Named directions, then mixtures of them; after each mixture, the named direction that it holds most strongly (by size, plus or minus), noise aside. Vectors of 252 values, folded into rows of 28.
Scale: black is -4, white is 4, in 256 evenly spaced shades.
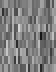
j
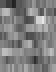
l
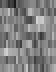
l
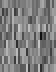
j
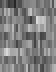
l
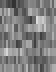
l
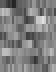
l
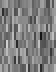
j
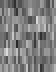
j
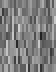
j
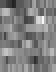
l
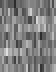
j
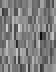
j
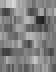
l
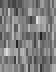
j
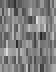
j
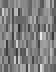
j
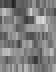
l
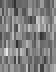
j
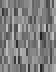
j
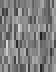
j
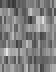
l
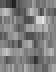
l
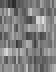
l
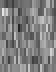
j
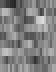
l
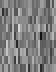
j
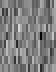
j
